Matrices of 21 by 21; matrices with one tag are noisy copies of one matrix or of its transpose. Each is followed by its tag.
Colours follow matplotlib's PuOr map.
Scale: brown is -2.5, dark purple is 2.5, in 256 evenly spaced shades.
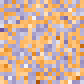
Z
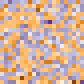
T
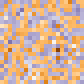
Z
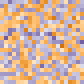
T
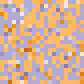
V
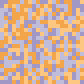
T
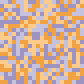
Z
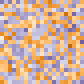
Z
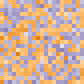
V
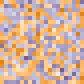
V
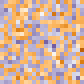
T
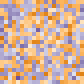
V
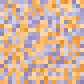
Z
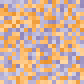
T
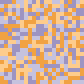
Z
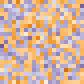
V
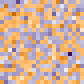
T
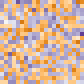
Z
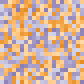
T
